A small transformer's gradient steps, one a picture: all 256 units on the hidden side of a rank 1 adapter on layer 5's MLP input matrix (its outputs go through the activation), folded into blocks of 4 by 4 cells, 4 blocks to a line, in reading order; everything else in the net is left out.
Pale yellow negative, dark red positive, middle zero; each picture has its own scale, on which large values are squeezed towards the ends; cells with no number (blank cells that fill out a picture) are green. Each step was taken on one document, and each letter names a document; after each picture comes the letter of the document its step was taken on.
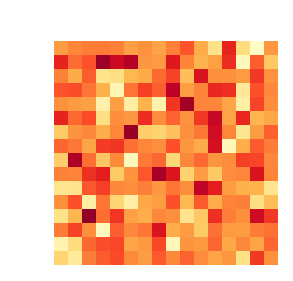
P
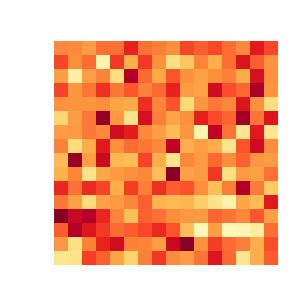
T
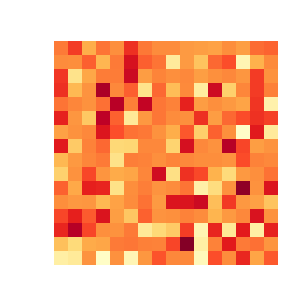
T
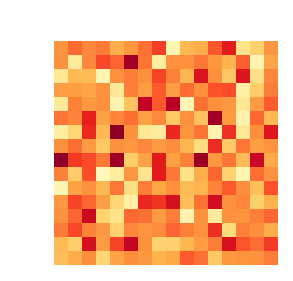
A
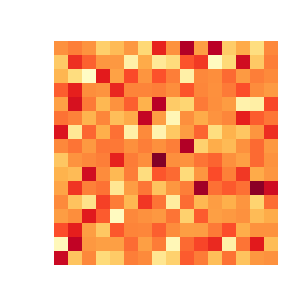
A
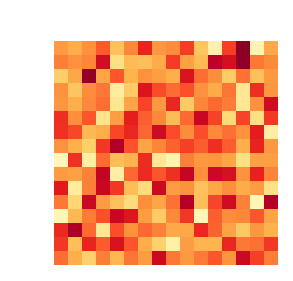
P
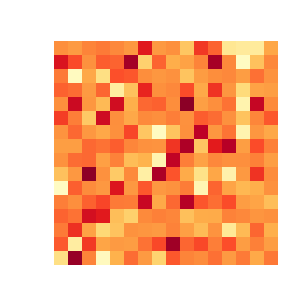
P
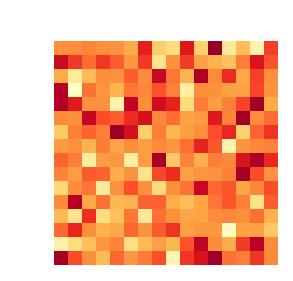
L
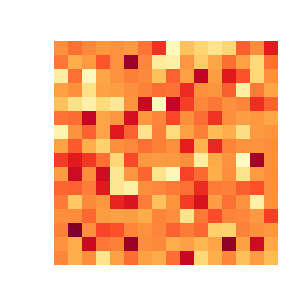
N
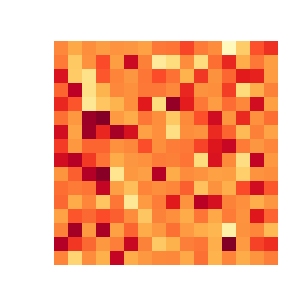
N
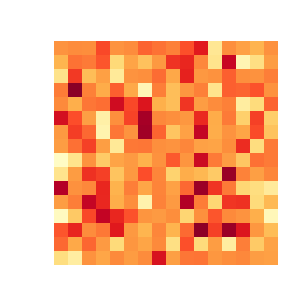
P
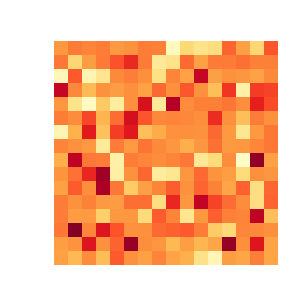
N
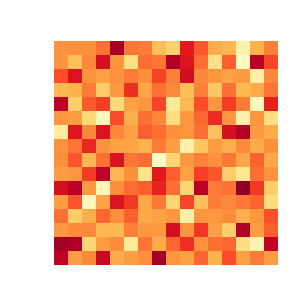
A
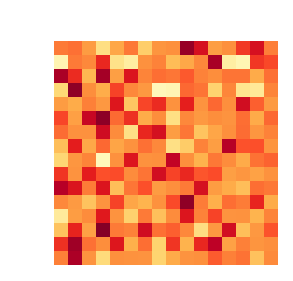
P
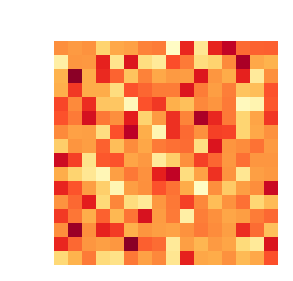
A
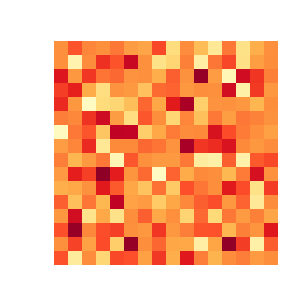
N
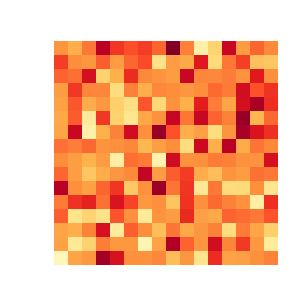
L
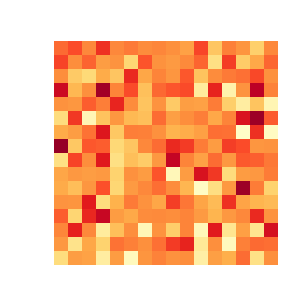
T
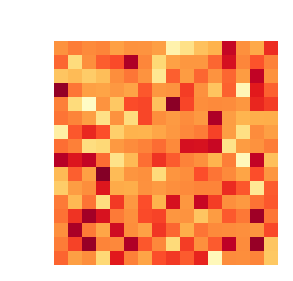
N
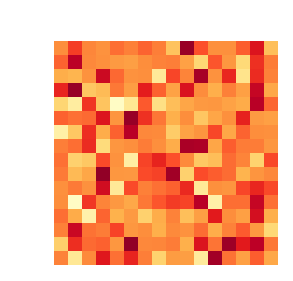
N
